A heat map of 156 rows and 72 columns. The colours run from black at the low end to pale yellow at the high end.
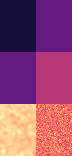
It is made of 3 by 2 panels. Panel 1,1: very low, flat. Panel 1,2: low, flat. Panel 2,1: low, flat. Panel 2,2: middling, flat. Panel 3,1: very high, blotchy, faint in contrast. Panel 3,2: high, fine-grained.
